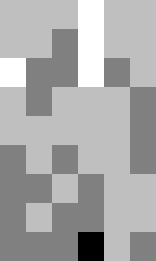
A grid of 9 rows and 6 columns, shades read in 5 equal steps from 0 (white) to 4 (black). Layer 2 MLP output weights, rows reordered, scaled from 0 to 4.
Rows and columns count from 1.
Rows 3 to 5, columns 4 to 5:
0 2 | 1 1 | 1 1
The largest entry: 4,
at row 9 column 4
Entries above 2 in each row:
0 0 0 0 0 0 0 0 1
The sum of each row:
5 6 7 8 7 9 9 9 13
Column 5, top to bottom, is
1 1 2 1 1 1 1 1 1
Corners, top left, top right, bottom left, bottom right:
1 1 2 2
